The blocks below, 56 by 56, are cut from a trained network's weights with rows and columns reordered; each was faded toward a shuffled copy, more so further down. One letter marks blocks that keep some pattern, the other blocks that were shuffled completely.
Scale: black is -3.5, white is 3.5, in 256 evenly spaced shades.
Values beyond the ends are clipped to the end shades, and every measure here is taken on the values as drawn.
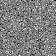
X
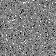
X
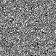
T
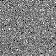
T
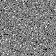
T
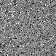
X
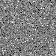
X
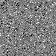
X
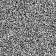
X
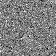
X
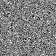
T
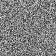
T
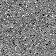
X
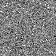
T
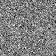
T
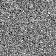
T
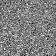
T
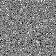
T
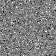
X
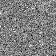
X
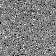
X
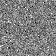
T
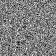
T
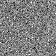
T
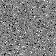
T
